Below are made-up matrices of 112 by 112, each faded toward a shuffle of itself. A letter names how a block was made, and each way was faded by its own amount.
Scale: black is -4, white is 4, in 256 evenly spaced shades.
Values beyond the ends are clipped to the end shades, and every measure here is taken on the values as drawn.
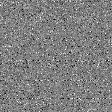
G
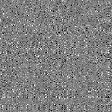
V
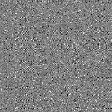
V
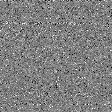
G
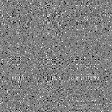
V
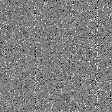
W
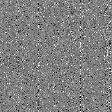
W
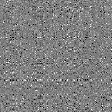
V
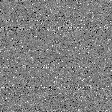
G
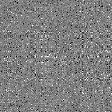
V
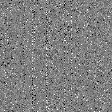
W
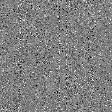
W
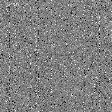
W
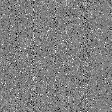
W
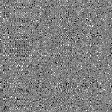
V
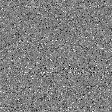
G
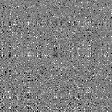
V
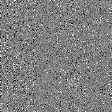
W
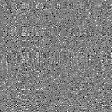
V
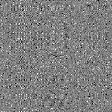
V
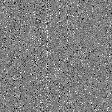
W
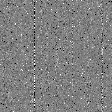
W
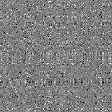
V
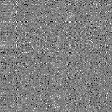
V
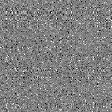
V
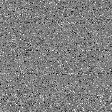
G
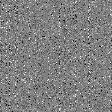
W
